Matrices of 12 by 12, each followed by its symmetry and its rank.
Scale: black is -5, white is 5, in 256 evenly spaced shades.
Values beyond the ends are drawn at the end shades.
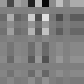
neither, rank one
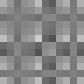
symmetric, rank one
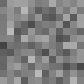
neither, full rank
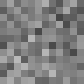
antisymmetric, full rank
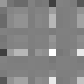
symmetric, rank one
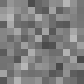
neither, full rank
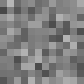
antisymmetric, full rank
